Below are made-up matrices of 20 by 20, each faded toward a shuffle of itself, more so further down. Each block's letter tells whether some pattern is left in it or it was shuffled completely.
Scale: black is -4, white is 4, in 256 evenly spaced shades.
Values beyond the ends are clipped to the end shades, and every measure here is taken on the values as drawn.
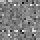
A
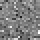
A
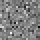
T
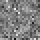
A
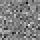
T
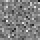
T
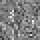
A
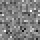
T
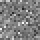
T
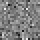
A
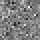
T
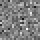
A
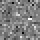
T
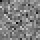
T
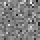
T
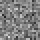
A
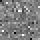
T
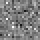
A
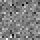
A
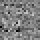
A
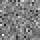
T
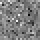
T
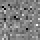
A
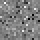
T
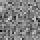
A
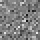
T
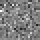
T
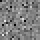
T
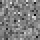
T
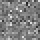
A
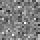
A
